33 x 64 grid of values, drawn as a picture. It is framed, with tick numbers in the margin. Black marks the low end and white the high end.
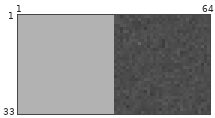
It is made of 1 by 2 panels. Panel 1,1: high, flat. Panel 1,2: low, fine-grained, faint in contrast.
